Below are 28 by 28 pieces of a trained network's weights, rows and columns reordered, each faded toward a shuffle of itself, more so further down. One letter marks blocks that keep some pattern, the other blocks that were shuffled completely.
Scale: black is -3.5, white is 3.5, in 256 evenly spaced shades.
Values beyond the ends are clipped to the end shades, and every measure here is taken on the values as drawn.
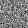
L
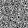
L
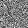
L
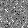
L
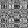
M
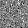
L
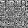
M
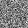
L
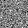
L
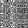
M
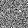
L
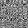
M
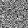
M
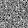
L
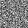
L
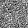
L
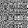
M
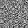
M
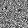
L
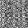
M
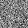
L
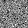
L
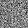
L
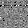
M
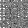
M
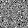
L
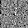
M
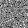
L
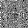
M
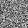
L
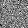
L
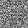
M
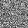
M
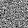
L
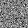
L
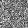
L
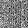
M
